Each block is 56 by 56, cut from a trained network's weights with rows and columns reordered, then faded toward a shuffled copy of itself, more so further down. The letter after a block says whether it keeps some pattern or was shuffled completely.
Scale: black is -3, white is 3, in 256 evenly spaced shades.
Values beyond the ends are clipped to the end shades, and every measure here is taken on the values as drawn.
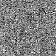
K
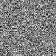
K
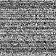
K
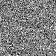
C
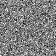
C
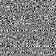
K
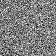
C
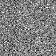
K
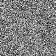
C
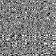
K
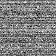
K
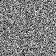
C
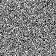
C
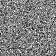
C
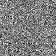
K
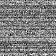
K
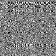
K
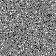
C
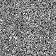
K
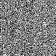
K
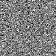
K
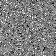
C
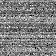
K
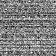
K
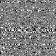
K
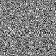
K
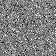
C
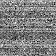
K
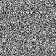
K
